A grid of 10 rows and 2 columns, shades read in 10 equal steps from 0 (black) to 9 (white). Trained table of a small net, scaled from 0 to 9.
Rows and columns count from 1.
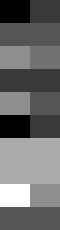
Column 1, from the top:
0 3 5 2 5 0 6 6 9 3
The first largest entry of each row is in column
2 1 1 1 1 2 1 1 1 1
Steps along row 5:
down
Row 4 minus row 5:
-3 -1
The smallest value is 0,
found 2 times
